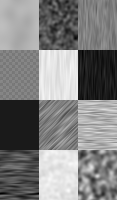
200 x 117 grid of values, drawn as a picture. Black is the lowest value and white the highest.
The table splits into 4 rows of 3 panels. Panel 1,1: high, smooth, faint in contrast. Panel 1,2: low, blotchy. Panel 1,3: middling, streaked downward, faint in contrast. Panel 2,1: middling, checkered, faint in contrast. Panel 2,2: very high, streaked downward, faint in contrast. Panel 2,3: very low, streaked downward, faint in contrast. Panel 3,1: very low, flat. Panel 3,2: middling, slanting up to the right. Panel 3,3: high, streaked across. Panel 4,1: low, streaked across. Panel 4,2: very high, blotchy, faint in contrast. Panel 4,3: middling, blotchy, strong in contrast.
